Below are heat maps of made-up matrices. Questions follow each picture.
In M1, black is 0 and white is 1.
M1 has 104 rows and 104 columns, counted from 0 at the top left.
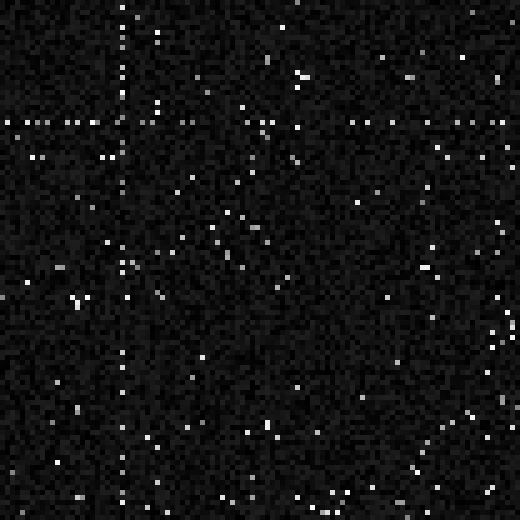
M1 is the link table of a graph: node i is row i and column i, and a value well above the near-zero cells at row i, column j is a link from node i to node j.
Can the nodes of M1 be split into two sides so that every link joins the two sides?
yes
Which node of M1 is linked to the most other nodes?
node 24
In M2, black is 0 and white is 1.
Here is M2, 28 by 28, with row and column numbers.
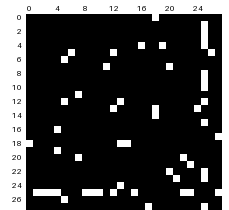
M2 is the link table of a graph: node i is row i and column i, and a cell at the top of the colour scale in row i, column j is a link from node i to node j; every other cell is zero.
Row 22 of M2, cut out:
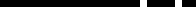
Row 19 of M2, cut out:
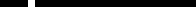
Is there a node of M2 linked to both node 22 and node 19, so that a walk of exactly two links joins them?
no
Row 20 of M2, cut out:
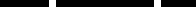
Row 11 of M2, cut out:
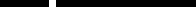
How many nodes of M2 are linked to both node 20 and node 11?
1
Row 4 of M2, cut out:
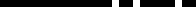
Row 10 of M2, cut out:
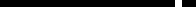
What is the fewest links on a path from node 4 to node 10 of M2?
2
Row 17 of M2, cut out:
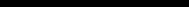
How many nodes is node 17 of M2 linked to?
1
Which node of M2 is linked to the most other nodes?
node 25
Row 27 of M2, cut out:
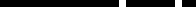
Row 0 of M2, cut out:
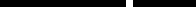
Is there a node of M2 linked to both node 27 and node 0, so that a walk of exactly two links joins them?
no
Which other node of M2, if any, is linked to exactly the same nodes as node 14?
node 0
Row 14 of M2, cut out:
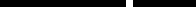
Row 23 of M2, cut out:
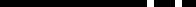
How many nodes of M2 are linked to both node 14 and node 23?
0
